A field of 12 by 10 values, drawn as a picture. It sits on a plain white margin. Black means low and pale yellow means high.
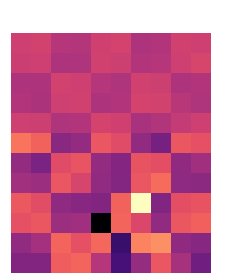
The bottom middle is the roughest part. An odd patch, rougher than its surroundings, sits in the bottom middle. Overall the values sit about 50% of the way up the scale. Neither half mirrors the other. The top part is calmer, up to a seam about 40% of the way down. No overall slope runs across the table.
